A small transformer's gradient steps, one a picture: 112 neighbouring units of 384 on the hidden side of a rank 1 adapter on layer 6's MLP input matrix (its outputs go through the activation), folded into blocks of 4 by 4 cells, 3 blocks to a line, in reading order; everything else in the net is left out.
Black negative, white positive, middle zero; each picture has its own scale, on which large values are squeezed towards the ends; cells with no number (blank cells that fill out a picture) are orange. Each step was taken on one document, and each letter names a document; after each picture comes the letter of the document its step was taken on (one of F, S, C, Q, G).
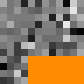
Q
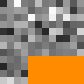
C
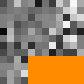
Q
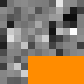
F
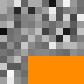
C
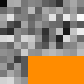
C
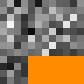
Q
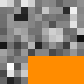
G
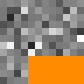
G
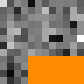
G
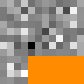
G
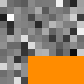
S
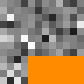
S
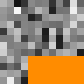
C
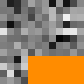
C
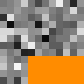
S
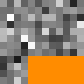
S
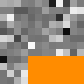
F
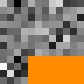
C
